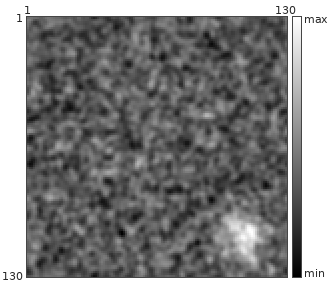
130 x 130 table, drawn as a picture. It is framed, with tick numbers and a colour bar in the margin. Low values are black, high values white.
The field is mottled with small blotches. The ninth with the highest average is the bottom right. One bump rises in the bottom right. No row or column stands out. Neither half mirrors the other. No regular stripes run through it. No lone cell stands out from its neighbours.
